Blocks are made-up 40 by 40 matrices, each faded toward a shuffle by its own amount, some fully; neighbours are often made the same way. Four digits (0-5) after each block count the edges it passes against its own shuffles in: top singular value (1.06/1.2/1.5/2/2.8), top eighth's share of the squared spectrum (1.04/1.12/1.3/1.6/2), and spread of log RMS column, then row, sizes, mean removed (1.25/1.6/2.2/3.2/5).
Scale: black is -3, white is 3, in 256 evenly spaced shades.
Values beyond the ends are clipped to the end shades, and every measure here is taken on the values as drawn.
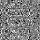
3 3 2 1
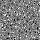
1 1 1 0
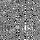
3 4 2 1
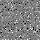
2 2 1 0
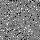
1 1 0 0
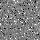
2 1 0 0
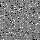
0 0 0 0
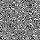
3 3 1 2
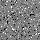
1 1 0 0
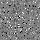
1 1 0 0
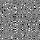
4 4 2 2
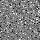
1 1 0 0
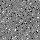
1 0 0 0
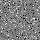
0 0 0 0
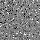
2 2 0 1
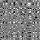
4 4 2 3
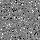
1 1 0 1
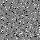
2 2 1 0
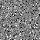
2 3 1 1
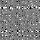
2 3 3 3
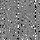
3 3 2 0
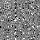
3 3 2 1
